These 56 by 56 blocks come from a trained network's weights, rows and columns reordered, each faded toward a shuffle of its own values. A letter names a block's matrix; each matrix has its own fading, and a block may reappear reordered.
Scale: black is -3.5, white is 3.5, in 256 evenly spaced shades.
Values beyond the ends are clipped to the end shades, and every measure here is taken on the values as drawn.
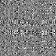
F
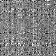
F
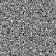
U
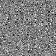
U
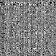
F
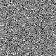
U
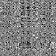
F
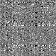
F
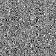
U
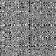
F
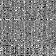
F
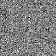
U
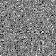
U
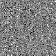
U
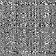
F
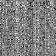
F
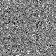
U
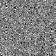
U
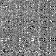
F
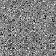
U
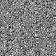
U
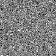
U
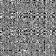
F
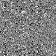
U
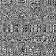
F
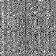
F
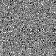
U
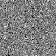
U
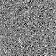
U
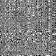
F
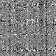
F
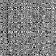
F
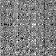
F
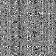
F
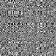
F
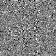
U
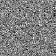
U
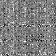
F
